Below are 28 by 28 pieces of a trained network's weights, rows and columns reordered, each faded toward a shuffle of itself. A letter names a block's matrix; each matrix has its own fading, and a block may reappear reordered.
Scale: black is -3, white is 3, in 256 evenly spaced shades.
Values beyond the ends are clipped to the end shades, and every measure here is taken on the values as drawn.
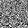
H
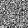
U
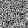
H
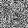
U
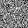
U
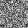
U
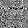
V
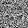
U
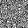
H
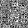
V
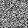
U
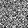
U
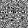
V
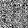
V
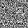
H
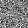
H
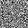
H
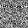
V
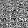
V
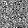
V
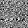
V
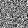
U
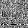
V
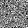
H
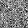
H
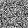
U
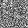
U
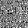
V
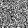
H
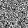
U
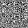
V
